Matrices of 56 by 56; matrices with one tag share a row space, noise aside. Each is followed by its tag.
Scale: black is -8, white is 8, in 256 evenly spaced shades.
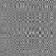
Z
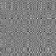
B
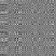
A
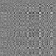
Z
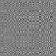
Z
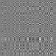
Z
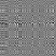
A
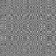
B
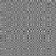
B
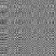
A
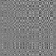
Z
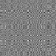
B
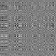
A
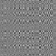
Z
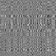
B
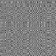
B
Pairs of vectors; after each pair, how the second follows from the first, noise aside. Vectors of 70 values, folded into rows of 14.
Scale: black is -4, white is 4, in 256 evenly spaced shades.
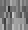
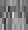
copied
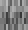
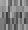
copied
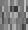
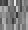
wrapped around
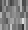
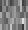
copied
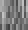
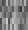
wrapped around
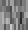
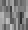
copied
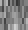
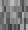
reversed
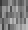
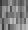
copied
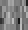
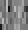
reversed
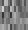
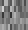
copied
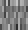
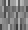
copied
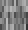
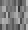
wrapped around
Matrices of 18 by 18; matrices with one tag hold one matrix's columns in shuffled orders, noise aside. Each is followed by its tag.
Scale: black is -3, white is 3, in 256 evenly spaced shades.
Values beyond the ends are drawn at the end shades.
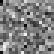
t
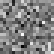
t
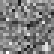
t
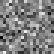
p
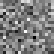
p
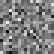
p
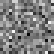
p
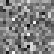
t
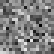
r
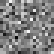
p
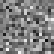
r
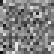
t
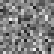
r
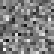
r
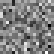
t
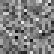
p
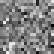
t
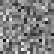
r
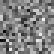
r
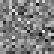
p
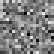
p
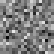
p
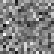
t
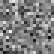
p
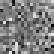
t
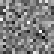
p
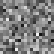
r
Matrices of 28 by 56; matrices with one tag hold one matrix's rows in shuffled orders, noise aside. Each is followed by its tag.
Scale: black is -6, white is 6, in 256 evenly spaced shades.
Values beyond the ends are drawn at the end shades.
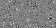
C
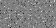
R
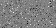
C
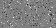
C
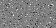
C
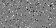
C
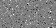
C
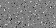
R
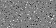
C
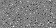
C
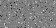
R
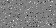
C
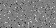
R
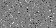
C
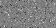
R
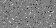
C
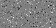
C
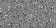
R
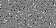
R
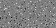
R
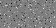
R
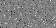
R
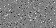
R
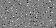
C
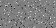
R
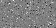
C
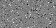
C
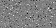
C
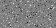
C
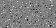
C
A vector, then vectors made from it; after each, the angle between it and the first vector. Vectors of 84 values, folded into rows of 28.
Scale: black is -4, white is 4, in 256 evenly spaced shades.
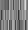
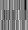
nearly opposite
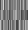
partly opposed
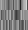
partly aligned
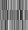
orthogonal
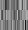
partly aligned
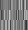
partly aligned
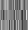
orthogonal
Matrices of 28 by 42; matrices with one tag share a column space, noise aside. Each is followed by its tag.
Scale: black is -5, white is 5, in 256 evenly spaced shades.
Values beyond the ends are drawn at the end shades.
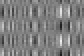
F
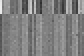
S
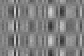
F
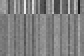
S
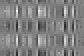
F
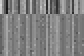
S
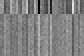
S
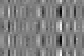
F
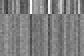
S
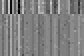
S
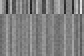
S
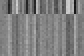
S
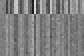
S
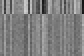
S
